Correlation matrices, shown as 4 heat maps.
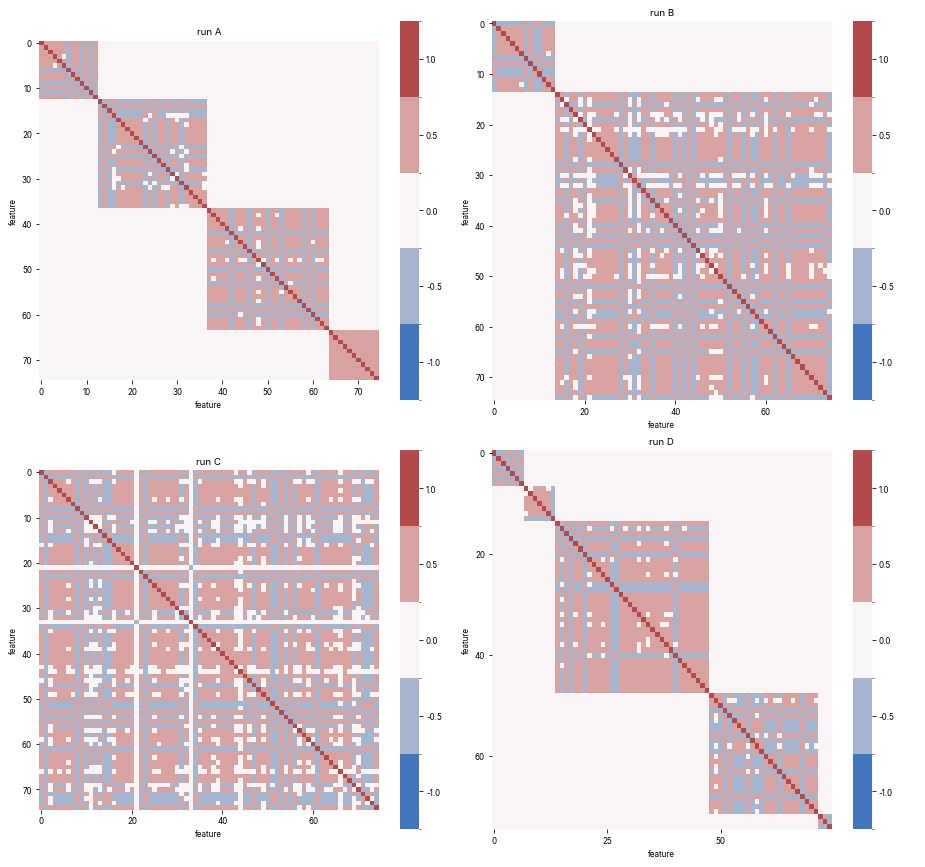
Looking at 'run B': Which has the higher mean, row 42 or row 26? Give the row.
26
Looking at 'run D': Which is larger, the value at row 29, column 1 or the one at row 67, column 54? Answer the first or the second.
the first
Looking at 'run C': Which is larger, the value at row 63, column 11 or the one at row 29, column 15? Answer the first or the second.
the first
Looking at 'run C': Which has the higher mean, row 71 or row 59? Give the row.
59
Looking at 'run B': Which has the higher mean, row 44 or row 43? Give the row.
43
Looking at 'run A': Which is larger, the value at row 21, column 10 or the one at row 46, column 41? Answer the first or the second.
the first
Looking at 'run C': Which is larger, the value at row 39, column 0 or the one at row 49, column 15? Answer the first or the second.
the first
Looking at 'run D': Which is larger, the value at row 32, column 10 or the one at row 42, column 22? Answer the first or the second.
the second
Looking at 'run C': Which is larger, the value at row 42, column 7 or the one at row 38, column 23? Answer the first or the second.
the first
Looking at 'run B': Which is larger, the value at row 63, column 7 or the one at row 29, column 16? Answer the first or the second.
the first
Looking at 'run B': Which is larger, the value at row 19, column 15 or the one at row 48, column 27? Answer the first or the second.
the second
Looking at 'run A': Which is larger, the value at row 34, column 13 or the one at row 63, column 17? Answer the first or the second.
the second
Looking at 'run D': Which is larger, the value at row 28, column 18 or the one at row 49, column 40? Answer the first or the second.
the first
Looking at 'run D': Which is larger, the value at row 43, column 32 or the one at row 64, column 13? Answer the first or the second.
the first
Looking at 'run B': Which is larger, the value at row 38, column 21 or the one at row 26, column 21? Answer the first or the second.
the second
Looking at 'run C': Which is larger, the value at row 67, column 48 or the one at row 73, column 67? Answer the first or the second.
the first
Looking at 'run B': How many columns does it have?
75
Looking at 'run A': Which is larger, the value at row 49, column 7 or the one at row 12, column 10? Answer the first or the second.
the second
